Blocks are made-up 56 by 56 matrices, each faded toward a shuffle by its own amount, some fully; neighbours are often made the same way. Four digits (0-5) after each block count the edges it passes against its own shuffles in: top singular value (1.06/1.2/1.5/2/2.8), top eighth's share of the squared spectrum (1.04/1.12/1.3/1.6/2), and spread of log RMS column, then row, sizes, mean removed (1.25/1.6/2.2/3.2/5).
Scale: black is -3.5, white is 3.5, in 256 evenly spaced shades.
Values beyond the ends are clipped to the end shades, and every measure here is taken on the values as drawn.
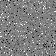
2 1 0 0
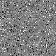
3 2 1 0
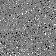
2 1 0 0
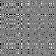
5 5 3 3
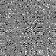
4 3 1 2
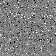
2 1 0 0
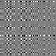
5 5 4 4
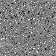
2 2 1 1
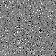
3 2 1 0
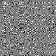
4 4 2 2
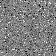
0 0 0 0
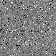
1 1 0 1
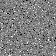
0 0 0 0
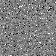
1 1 0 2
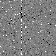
3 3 1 0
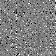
3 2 2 0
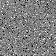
1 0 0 0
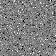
0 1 0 0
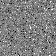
0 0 0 0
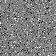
1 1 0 0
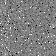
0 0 0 0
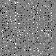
3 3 2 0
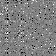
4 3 1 0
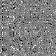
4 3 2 0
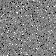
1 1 0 0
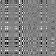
5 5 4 3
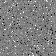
2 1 0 0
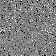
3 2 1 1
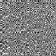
4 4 2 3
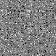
3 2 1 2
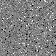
0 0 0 0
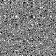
3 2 0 1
